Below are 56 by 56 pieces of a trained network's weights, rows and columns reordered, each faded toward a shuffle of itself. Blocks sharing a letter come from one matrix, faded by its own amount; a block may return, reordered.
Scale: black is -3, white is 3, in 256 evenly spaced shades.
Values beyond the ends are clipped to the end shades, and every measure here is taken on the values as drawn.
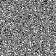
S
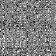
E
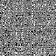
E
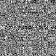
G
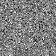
S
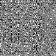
E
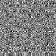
G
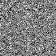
S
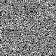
S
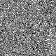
S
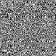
G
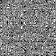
E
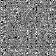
E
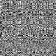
G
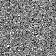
S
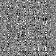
E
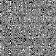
E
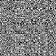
G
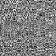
G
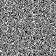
S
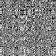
G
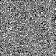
S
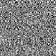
G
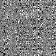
E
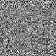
G
